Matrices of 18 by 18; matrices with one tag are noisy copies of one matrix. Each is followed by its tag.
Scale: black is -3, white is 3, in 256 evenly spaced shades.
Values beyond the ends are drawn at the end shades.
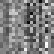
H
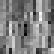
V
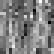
V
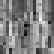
V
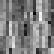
V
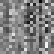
H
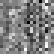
H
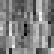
V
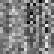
H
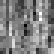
V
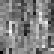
V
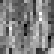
V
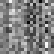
H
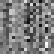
H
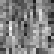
V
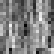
V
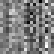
H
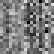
H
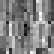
V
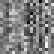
H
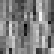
V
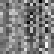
H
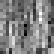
V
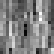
V
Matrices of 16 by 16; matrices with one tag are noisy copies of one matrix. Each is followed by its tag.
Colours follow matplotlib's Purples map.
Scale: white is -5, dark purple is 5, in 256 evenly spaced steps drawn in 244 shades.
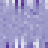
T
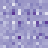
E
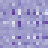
E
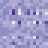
E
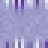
T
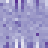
T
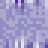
T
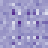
E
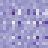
E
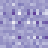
E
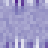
T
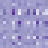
E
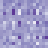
E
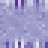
T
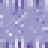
T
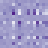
E
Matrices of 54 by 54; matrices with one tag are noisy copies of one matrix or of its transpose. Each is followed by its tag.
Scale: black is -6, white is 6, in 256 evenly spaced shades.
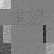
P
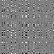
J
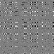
J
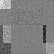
P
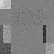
P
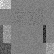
P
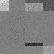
P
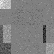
P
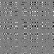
J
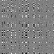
J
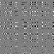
J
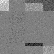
P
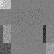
P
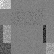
P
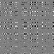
J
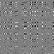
J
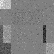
P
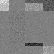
P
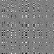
J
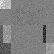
P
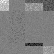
P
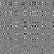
J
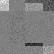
P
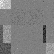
P
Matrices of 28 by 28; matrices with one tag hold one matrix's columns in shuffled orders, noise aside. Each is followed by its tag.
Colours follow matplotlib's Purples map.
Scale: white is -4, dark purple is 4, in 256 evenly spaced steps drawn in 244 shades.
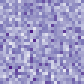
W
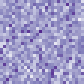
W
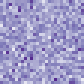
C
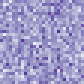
W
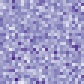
C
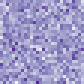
C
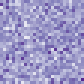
C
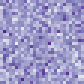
W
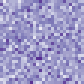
C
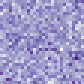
C
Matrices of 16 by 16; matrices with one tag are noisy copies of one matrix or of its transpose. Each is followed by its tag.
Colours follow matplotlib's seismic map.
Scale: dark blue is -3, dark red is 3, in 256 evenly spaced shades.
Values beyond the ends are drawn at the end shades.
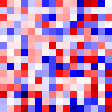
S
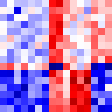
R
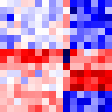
R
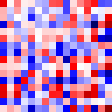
S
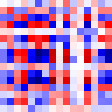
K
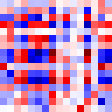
K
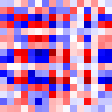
K
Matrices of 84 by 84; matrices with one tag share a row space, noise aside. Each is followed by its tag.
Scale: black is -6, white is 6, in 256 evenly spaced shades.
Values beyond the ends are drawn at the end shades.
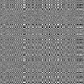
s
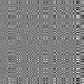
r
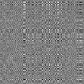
s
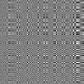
r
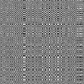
s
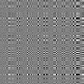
r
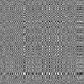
s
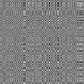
s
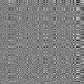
r
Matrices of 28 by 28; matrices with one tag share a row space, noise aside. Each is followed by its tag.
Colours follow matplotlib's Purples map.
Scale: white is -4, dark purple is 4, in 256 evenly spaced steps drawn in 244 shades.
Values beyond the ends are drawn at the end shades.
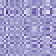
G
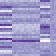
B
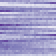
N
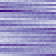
N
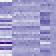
B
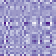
G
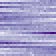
N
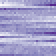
N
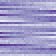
N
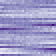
N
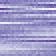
N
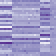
B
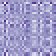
G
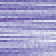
N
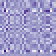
G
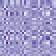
G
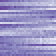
N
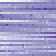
N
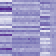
B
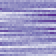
N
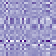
G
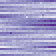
N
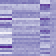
B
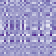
G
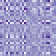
G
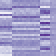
B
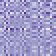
G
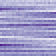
N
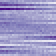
N
